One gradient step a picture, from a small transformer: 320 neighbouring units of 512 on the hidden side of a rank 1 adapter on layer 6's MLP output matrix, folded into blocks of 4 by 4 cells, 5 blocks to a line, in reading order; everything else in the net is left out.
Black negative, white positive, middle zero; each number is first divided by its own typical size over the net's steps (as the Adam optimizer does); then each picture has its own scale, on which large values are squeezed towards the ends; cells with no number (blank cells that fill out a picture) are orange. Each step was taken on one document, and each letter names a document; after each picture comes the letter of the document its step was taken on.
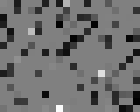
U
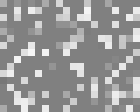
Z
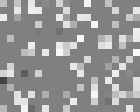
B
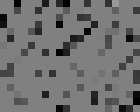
U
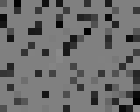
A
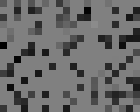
Z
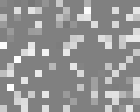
Z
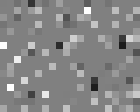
Z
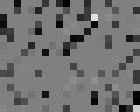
A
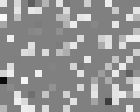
B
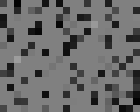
A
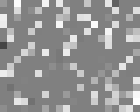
U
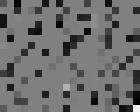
A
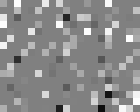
U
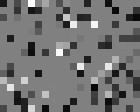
B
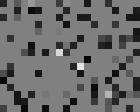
B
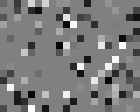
B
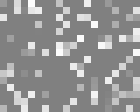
B
